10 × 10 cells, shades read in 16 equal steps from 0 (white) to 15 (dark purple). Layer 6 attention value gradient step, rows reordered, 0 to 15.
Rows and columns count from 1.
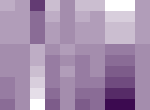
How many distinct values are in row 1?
6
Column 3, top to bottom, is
12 9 9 9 5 5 4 3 2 0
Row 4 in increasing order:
4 4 6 6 6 6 6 6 7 9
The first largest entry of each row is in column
3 3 3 3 8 8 8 8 8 8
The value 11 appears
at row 8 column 8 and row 8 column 9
